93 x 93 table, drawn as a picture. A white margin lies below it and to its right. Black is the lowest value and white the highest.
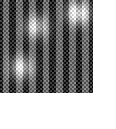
The top right is the ninth with the highest average. Stripes running up and down repeat 7 times from left to right. Three bumps rise from the field.
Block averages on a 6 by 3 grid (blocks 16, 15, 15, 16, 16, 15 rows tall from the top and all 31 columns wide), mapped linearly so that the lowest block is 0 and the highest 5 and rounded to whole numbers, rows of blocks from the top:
0 1 5
1 4 3
1 2 0
2 1 0
4 1 0
1 0 0
